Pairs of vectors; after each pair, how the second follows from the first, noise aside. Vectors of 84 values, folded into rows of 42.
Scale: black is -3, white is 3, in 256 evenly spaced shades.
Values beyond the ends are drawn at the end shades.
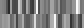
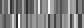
shuffled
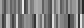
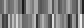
sign-scrambled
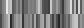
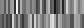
shuffled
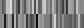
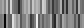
sign-scrambled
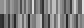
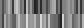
shuffled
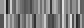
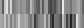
sign-scrambled
